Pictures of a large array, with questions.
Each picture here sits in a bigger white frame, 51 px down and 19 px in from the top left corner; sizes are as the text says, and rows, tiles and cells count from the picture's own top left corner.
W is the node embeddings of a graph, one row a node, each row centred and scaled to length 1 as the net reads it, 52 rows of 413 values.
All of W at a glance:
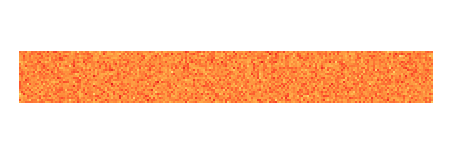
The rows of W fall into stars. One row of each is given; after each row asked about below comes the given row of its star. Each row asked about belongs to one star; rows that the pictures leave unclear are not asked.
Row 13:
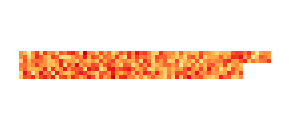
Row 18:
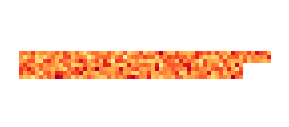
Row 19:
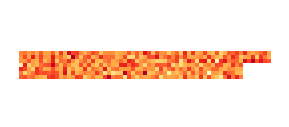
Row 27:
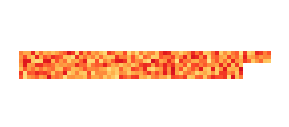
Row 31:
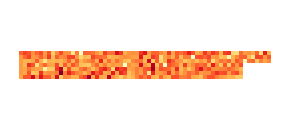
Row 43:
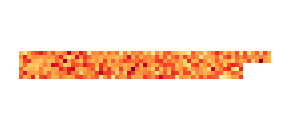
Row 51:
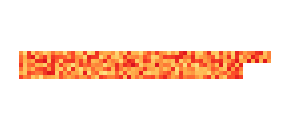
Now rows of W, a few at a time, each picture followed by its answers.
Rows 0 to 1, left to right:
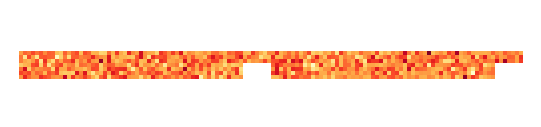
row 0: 13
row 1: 18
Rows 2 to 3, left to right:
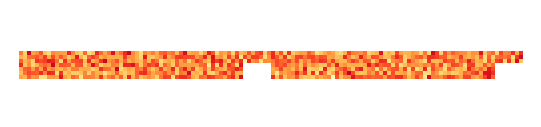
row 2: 51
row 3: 51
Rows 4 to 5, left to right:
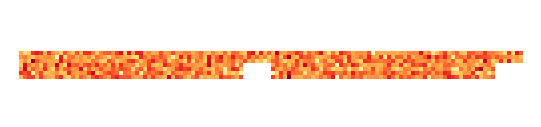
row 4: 13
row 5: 43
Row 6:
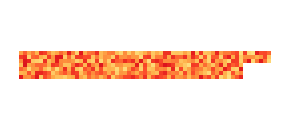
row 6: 43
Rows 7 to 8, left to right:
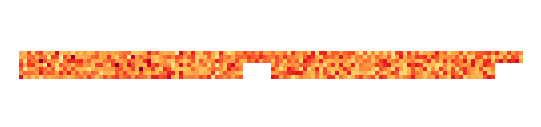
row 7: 51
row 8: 19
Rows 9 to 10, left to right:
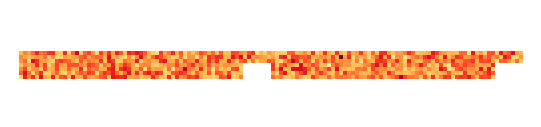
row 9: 13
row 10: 51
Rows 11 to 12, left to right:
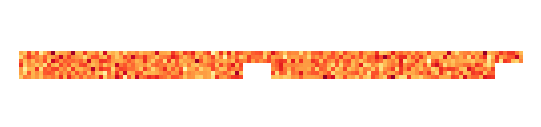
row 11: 51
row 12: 18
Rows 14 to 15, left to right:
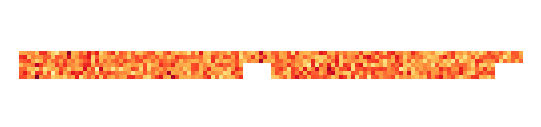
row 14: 43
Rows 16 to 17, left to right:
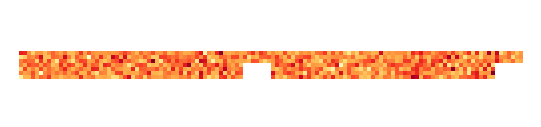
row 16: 18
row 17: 27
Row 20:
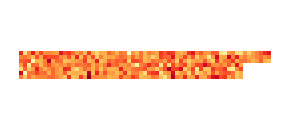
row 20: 27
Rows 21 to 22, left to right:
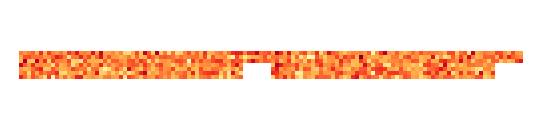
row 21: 19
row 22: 13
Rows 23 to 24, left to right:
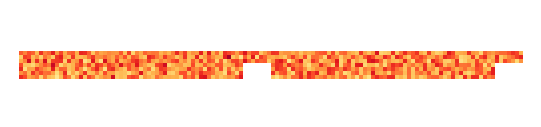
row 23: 19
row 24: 18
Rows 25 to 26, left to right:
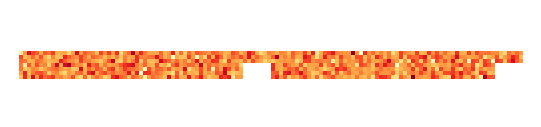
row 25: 13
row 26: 19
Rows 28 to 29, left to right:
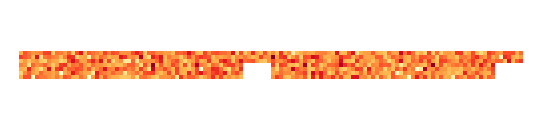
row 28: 31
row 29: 51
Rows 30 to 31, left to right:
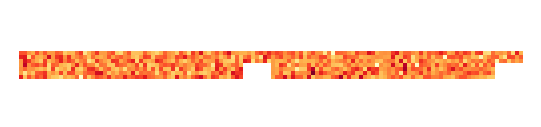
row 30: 43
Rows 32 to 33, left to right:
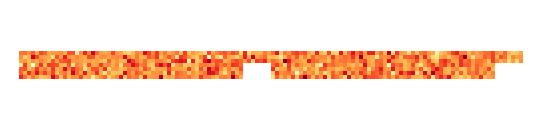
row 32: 19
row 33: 13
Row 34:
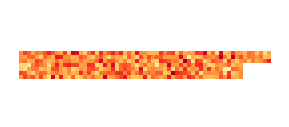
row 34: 13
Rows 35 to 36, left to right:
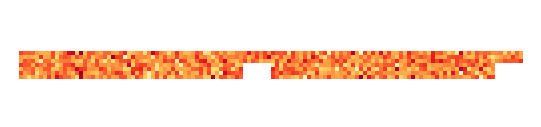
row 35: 18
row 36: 19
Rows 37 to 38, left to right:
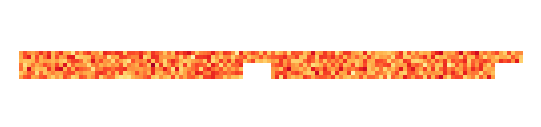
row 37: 31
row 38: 19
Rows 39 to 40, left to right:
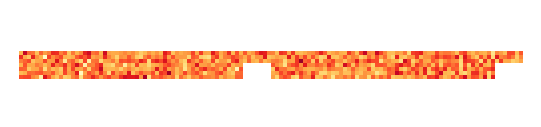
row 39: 43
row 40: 27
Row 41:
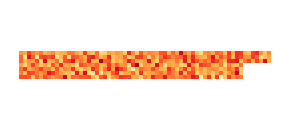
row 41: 51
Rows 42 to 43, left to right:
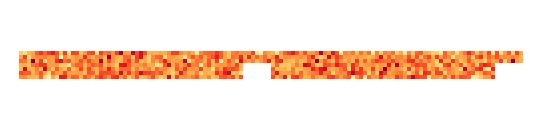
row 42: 13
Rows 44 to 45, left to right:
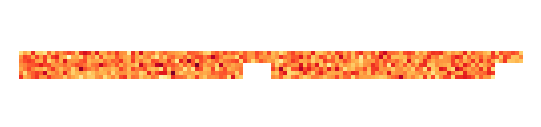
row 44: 27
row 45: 31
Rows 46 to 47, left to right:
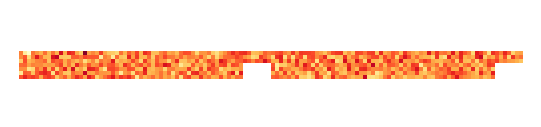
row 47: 31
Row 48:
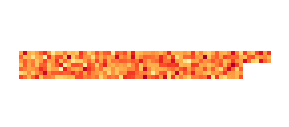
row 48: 43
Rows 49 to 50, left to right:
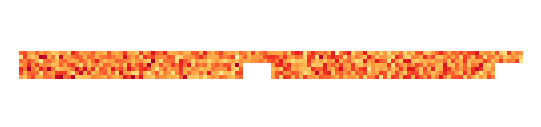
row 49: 18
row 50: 43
